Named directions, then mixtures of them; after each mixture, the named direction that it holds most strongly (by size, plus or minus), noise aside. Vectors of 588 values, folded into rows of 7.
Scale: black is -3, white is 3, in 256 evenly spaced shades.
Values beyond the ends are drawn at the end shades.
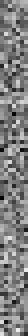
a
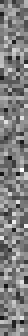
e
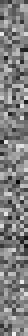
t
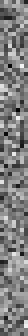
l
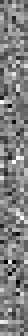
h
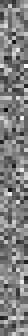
e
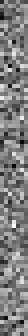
l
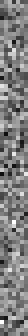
l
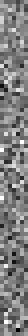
a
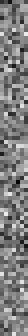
t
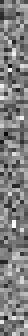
l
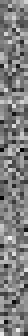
a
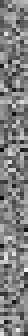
a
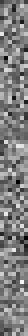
t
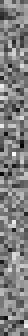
l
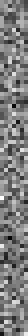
a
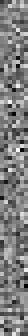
a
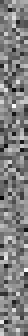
a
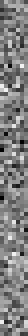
l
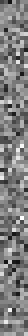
h
